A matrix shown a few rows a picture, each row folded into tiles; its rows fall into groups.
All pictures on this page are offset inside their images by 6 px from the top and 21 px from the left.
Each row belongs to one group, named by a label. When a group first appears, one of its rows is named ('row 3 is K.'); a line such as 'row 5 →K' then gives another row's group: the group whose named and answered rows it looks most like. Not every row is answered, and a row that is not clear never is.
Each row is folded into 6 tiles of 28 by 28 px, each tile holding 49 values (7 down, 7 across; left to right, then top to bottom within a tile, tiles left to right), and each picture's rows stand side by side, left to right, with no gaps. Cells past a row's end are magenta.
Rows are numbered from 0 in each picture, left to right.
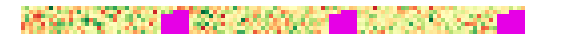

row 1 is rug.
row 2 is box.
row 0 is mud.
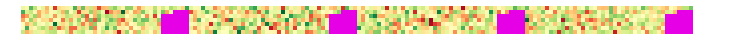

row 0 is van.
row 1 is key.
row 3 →key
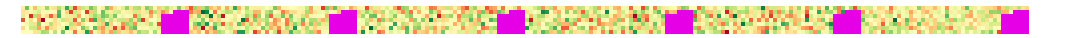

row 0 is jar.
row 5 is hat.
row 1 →rug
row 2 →box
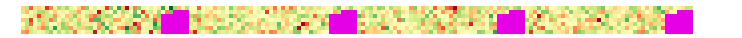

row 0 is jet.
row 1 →jet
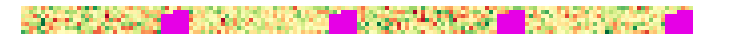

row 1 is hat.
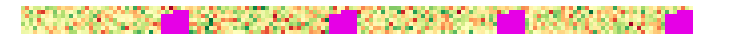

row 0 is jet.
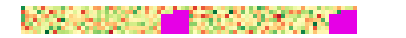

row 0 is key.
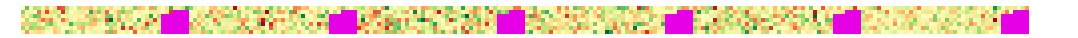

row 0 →van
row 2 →mud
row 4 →box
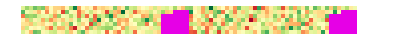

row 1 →hat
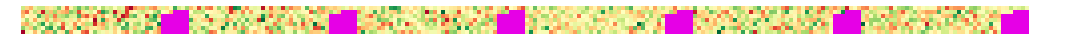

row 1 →box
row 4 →key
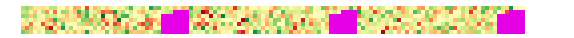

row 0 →mud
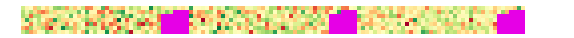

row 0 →mud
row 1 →key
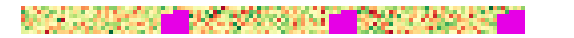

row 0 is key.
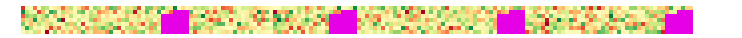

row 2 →jar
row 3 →hat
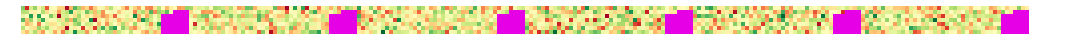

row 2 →key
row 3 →box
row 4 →van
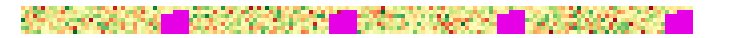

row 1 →van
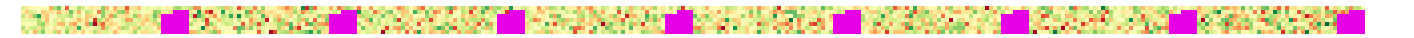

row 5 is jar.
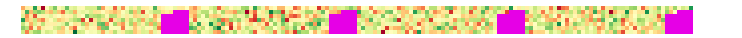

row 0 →box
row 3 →van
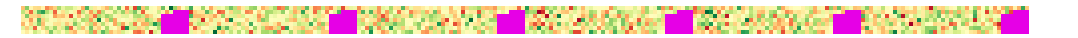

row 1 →key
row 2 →box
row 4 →rug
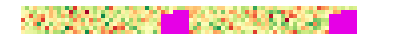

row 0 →jar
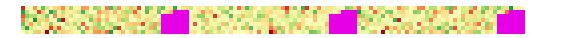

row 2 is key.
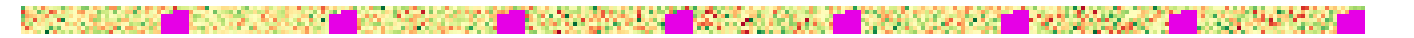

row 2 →jar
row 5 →box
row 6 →jar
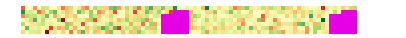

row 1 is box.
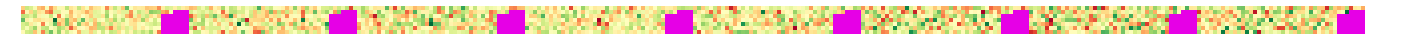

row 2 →mud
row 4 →van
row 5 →box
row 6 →hat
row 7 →key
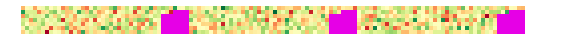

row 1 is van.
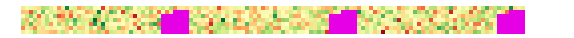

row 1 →hat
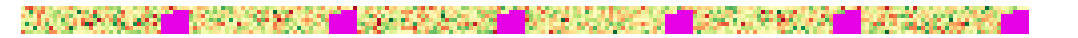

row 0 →jet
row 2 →hat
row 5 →jar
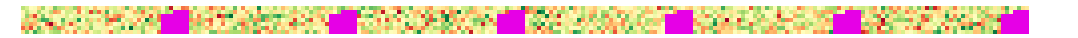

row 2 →van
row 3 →rug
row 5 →hat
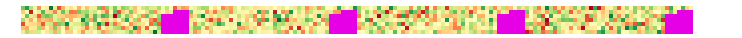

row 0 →mud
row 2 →jar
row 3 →hat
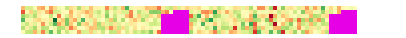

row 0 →hat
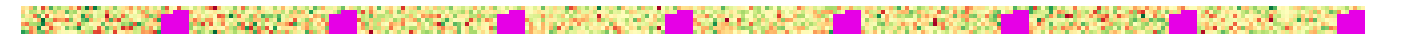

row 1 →jar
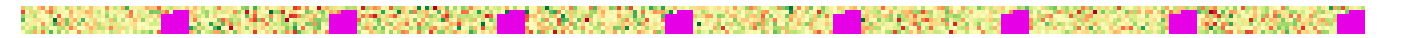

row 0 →hat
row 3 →hat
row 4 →jet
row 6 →jar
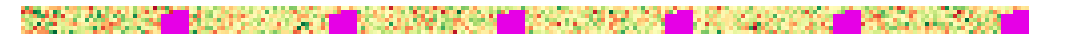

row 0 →rug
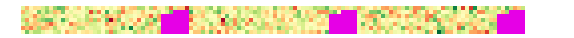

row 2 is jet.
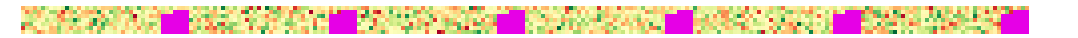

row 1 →van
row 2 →jet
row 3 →box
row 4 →jar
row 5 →rug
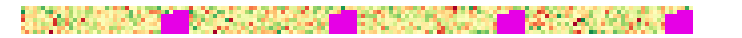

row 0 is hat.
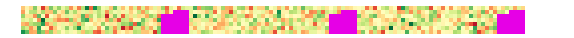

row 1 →van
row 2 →box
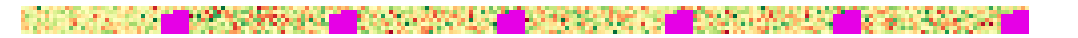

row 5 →mud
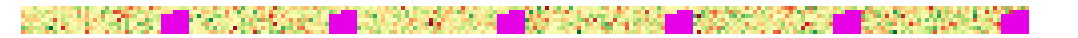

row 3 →box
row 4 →jet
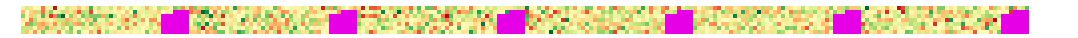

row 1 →rug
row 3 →key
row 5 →van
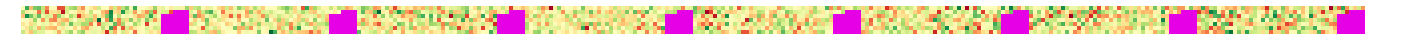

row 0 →van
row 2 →mud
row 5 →jet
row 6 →jar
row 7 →rug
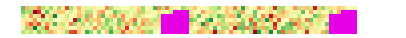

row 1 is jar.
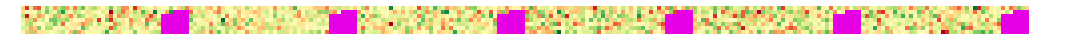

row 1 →hat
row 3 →rug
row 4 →jar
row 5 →jet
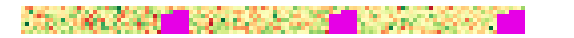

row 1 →hat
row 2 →box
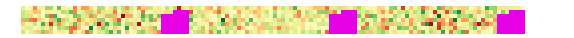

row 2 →mud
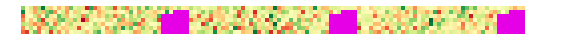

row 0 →hat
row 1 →jar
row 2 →mud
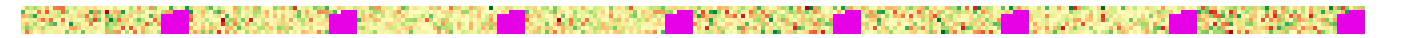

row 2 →box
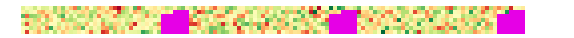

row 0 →jet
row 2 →key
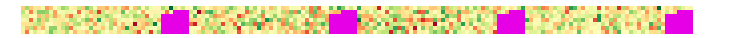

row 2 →key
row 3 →box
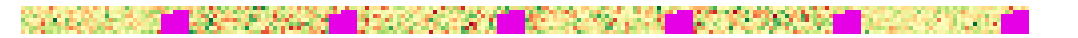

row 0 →hat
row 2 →jet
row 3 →box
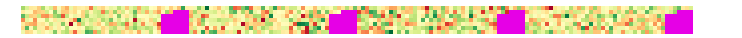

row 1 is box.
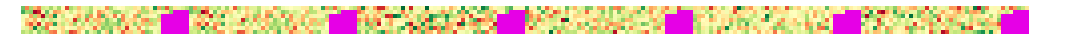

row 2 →jar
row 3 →key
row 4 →box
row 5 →jet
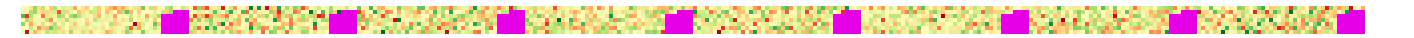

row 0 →jet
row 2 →key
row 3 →hat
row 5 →box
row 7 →key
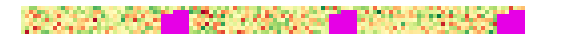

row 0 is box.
